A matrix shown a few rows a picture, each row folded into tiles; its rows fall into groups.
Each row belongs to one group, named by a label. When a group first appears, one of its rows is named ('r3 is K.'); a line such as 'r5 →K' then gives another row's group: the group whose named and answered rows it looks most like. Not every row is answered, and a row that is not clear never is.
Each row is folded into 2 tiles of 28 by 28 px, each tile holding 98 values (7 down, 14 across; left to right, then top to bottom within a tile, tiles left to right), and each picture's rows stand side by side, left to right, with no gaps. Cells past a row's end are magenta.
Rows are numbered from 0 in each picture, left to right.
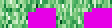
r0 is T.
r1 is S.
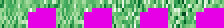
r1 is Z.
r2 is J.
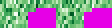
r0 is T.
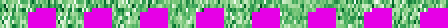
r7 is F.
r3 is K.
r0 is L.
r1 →L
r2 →T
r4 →T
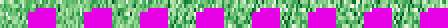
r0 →T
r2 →T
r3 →F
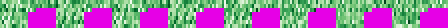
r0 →L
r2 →L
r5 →K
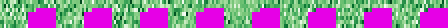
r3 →T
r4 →S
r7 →K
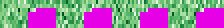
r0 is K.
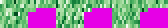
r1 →F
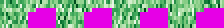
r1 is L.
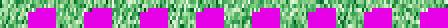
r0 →F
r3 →L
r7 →Z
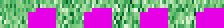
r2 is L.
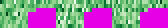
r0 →T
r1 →L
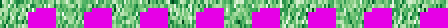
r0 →F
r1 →T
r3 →S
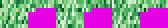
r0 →F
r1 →L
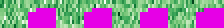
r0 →Z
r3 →K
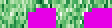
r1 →K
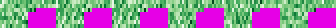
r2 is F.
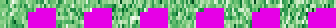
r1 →Z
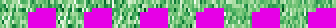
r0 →L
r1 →L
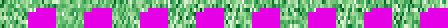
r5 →Z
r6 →L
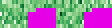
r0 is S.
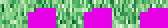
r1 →S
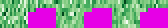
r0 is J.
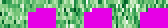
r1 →Z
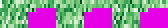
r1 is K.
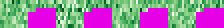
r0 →J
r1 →L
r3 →K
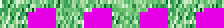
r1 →Z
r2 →S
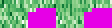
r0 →Z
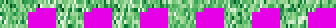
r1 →L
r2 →L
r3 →T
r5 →K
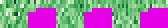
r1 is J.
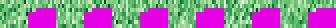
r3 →J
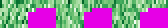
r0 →F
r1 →J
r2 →Z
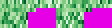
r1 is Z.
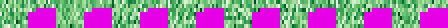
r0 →S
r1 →Z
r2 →F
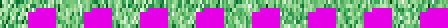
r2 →K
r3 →K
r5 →S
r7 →T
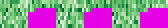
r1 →L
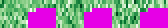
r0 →Z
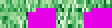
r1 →L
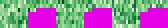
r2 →S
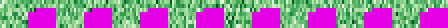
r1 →K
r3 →Z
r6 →S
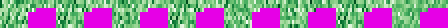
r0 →F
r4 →Z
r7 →T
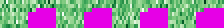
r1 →T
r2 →Z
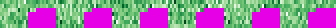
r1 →S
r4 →S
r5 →T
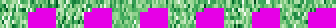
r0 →L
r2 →Z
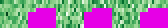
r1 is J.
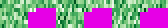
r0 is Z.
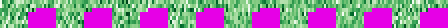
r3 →L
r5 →J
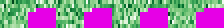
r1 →Z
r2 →K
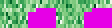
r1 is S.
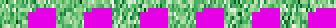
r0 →S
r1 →K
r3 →T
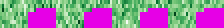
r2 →J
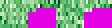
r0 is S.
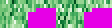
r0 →J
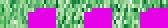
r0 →J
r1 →F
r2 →L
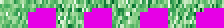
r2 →T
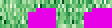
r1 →S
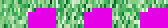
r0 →K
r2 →Z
